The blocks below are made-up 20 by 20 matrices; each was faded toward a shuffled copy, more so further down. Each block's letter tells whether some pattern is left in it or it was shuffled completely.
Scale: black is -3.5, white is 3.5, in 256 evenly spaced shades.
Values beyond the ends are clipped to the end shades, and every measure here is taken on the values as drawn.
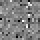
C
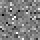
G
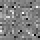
C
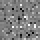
G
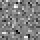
G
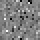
G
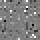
C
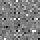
C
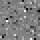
G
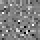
C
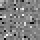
C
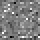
C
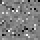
G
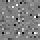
C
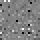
C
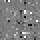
C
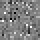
G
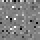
C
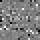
C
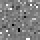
G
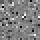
G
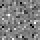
G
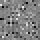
C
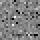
C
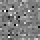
C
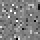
G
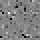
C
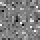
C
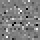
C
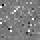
G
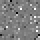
G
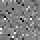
G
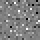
G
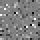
C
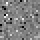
G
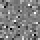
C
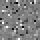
G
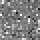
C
